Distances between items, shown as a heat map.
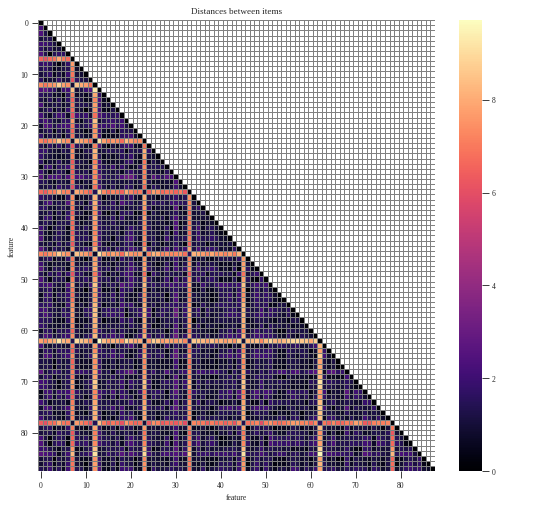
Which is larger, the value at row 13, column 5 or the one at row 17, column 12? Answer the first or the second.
the second
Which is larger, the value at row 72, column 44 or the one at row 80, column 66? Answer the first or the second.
the first
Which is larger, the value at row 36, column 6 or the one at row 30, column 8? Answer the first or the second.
the second
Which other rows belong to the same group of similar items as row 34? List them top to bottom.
0, 1, 2, 3, 4, 5, 6, 8, 9, 10, 11, 13, 14, 15, 16, 17, 18, 19, 20, 21, 22, 24, 25, 26, 27, 28, 29, 30, 31, 32, 35, 36, 37, 38, 39, 40, 41, 42, 43, 44, 46, 47, 48, 49, 50, 51, 52, 53, 54, 55, 56, 57, 58, 59, 60, 61, 63, 64, 65, 66, 67, 68, 69, 70, 71, 72, 73, 74, 75, 76, 77, 79, 80, 81, 82, 83, 84, 85, 86, 87
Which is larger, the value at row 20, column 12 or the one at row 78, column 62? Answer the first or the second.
the first
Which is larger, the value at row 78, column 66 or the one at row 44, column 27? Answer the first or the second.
the first
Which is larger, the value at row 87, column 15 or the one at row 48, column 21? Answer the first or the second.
the second
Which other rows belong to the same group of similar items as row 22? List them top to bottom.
0, 1, 2, 3, 4, 5, 6, 8, 9, 10, 11, 13, 14, 15, 16, 17, 18, 19, 20, 21, 24, 25, 26, 27, 28, 29, 30, 31, 32, 34, 35, 36, 37, 38, 39, 40, 41, 42, 43, 44, 46, 47, 48, 49, 50, 51, 52, 53, 54, 55, 56, 57, 58, 59, 60, 61, 63, 64, 65, 66, 67, 68, 69, 70, 71, 72, 73, 74, 75, 76, 77, 79, 80, 81, 82, 83, 84, 85, 86, 87
